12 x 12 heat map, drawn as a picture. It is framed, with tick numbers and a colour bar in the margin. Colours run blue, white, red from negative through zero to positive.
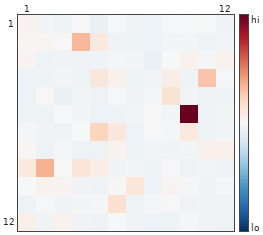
Average level on the scale: 50%. Roughest part: middle right. Grain: fine. Slope: none. Mirror symmetry: none.
